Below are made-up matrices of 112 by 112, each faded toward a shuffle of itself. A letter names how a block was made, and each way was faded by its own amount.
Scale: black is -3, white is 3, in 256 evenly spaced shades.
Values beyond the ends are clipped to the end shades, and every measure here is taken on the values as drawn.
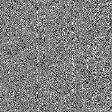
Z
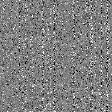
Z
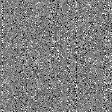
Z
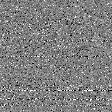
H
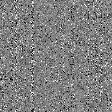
Z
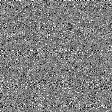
H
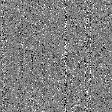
Z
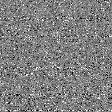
H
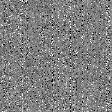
Z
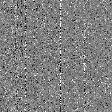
Z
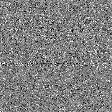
H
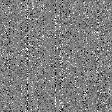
Z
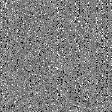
Z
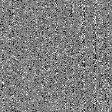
Z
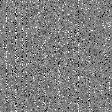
Z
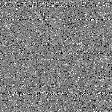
H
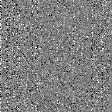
Z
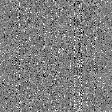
Z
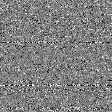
H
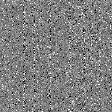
Z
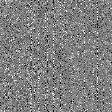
Z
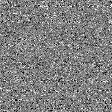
H
